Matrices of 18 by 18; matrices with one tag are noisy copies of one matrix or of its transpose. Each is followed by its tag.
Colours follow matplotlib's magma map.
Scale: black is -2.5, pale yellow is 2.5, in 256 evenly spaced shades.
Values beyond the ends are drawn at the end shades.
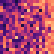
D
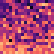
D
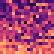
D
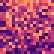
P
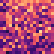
P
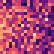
P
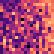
D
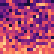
D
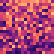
P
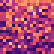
P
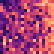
D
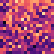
P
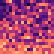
D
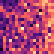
D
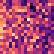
P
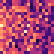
P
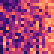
D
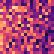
P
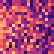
P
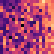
D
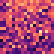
P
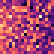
P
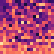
D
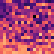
D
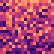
P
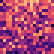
P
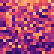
P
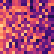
P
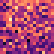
P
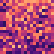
P
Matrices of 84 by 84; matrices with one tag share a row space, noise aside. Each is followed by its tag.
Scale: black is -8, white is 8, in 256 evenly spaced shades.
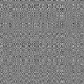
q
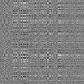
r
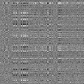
r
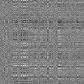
r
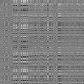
r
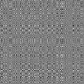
q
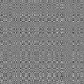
q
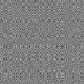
q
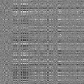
r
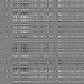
r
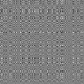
q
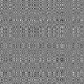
q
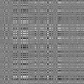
r
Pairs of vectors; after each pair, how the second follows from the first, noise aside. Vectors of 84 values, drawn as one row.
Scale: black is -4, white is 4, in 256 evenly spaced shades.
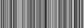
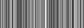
negated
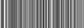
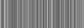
shrunk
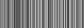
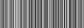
negated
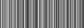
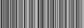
negated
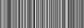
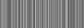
shrunk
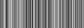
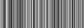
negated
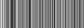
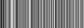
negated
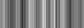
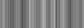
shrunk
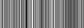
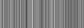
shrunk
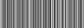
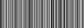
negated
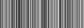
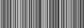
negated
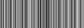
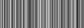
negated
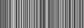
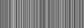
shrunk
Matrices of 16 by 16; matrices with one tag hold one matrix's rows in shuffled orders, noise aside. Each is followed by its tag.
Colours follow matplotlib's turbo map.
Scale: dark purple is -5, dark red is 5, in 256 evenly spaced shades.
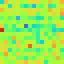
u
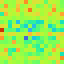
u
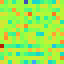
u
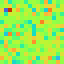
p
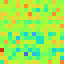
u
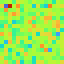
p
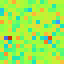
p
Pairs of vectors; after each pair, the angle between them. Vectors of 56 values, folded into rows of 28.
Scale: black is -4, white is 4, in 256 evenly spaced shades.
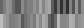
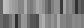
orthogonal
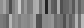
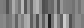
orthogonal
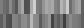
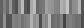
nearly parallel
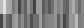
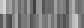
nearly parallel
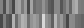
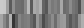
partly opposed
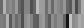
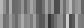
partly opposed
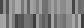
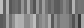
nearly opposite
